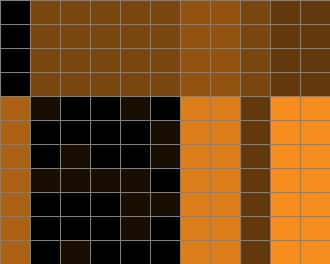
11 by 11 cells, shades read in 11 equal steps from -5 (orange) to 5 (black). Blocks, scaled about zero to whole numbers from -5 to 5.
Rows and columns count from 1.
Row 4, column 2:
0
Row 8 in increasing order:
-5 -5 -4 -4 -2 1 4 4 4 4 5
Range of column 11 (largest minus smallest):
6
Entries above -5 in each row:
11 11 11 11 9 9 9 9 9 9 9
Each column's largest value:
5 5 5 5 5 5 -1 -1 1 1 1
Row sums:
5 5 5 5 4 5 4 2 4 5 5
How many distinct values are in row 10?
6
